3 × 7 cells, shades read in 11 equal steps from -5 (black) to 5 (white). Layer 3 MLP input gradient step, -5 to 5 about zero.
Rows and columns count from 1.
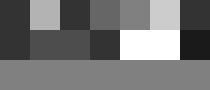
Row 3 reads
0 0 0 0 0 0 0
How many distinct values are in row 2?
4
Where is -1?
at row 1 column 4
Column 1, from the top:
-3 -3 0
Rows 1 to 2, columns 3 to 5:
-3 -1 0 / -2 -3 5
